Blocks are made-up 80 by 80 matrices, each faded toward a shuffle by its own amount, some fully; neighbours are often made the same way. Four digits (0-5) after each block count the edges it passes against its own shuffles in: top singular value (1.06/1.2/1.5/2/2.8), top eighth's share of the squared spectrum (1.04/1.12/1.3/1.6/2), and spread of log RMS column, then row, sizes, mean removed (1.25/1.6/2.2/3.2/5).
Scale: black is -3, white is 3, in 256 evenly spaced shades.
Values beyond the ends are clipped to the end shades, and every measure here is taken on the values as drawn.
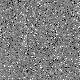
1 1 0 0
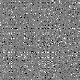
4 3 2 2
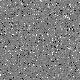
2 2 0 1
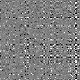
5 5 3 3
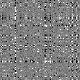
5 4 3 3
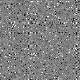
4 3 2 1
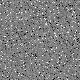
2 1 0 0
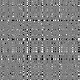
5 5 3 3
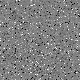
2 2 0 0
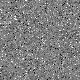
0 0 0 0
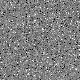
1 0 1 0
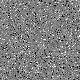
1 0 0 0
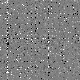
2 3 2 1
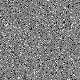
2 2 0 0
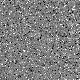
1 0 0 0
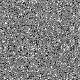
3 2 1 1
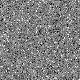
2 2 0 0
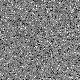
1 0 0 0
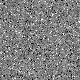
1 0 0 0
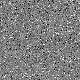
0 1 0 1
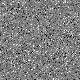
0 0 0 0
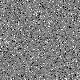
0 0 0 0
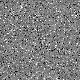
1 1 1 1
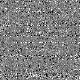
2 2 2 3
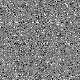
3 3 1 2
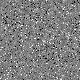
1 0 0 0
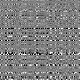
5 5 3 4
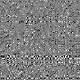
4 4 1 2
